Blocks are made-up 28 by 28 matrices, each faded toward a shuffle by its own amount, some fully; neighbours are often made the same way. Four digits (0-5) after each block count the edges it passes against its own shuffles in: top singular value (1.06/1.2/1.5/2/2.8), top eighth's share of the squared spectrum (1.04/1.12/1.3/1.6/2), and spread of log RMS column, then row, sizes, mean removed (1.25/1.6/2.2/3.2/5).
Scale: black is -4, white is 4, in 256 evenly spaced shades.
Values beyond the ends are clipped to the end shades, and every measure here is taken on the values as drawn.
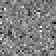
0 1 0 0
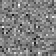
0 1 0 0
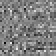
3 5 1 2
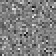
0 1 0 0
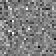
2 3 0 0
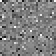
3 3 1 1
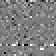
3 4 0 2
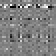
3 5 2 3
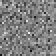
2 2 0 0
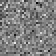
2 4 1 0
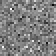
0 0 0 0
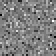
0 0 0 0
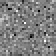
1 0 0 0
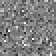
0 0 1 0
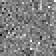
0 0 0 0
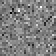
1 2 0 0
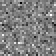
0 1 0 0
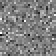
2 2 0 1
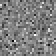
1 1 0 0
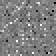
1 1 0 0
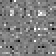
3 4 0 2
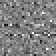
2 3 0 2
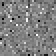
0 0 0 0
